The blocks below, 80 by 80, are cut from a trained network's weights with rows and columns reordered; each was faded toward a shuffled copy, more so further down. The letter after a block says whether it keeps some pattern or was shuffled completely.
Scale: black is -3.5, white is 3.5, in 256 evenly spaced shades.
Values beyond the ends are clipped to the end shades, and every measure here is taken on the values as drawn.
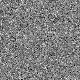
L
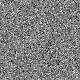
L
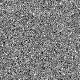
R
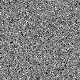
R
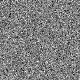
R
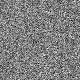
R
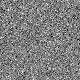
L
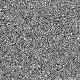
R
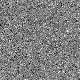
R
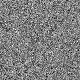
R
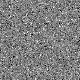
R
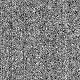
R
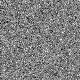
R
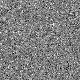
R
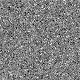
L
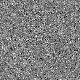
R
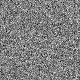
L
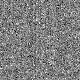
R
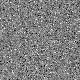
L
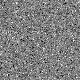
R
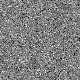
L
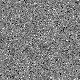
L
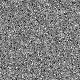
L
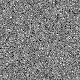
L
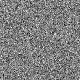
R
